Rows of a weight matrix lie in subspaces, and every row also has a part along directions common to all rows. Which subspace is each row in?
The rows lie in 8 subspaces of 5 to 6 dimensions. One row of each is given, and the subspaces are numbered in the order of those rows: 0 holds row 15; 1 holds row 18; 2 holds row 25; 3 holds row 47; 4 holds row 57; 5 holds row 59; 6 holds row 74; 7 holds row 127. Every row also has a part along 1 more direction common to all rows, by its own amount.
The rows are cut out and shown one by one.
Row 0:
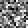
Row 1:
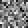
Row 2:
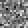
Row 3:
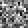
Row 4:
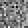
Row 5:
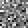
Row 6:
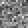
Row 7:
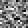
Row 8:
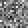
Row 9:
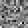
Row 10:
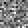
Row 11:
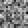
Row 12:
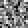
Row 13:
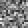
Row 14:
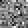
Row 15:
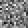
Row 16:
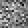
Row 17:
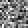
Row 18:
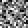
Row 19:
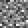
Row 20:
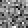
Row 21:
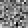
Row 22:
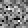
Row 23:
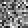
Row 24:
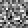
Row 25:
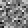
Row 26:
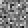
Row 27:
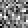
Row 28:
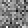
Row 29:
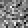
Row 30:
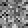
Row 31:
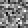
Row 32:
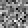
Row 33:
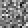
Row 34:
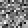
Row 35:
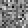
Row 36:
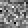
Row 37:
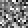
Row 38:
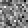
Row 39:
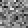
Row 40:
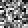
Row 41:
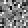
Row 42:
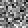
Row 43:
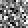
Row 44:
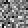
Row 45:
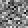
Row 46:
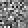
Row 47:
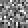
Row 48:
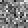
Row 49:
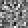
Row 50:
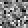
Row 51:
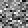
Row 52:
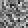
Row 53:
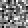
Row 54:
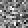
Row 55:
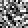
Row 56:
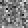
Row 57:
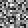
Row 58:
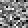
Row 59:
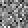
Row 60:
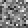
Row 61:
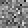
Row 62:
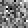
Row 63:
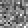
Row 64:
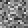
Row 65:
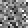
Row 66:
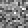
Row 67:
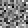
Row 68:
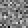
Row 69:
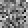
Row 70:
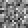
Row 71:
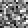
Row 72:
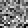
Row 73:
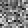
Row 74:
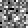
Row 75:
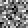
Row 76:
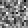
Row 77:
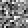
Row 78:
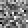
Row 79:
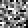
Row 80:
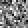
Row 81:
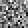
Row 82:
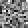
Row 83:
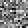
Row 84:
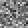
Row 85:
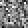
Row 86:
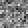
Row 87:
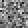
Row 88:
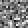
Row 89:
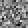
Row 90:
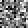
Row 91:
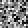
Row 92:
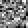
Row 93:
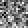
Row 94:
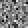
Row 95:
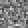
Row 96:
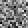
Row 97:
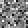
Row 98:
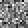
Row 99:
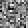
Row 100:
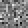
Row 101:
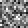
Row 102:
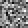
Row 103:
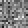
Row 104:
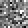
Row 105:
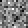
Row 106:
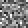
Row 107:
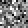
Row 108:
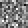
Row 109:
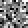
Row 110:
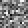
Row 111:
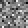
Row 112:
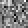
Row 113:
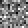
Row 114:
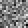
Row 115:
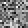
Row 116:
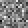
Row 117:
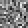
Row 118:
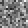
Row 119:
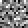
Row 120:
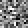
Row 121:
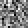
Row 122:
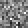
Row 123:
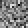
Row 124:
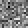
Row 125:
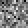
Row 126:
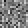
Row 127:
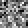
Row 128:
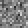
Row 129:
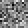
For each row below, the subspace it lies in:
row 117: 7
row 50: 0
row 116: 5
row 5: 6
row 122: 3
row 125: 6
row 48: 0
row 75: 3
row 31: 1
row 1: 1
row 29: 4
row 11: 2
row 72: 7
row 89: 3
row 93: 7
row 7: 3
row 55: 4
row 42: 0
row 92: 4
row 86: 2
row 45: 3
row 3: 7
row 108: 2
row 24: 0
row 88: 3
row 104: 5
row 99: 4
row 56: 0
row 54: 4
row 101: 7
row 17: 3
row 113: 4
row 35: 5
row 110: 1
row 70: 2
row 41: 6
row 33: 7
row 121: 6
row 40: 2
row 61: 6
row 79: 7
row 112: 6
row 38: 6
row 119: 4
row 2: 7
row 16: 0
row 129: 0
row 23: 5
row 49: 6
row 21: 3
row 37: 2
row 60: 1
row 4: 5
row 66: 7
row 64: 3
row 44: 3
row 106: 1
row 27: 5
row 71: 5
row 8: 5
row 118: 0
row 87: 7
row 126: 3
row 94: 2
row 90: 0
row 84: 7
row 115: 5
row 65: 1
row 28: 5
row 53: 1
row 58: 3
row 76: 4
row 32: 2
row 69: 1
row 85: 0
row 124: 3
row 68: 5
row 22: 2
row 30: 7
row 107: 6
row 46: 5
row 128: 7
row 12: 4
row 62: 0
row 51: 7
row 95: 3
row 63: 7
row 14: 6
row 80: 6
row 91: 6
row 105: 6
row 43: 1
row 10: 5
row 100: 0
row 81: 0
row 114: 4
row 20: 6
